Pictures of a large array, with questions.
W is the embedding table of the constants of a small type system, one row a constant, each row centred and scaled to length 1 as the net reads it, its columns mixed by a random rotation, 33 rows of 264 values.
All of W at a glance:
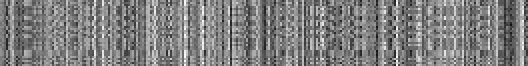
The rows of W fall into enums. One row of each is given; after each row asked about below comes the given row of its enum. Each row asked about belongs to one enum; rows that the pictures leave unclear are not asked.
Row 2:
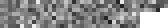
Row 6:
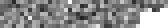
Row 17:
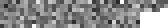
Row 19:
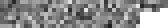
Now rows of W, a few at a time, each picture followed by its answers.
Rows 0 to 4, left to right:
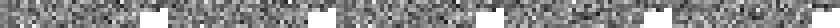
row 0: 2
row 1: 17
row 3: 6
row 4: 19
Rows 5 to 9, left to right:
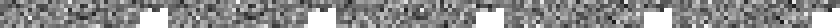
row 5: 6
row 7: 19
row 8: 2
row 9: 2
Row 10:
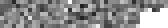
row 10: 6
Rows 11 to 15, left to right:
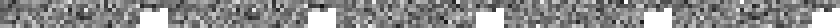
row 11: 19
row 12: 19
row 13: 2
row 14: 17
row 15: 6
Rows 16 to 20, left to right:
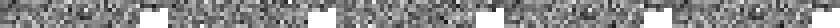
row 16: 19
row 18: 2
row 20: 19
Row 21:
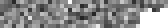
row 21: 6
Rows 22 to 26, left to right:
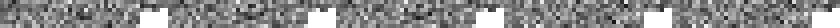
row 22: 19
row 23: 6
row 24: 6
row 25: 2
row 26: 2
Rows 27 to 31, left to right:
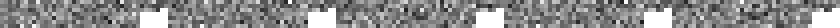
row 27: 2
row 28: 17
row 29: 19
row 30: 17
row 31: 6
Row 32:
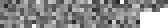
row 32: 17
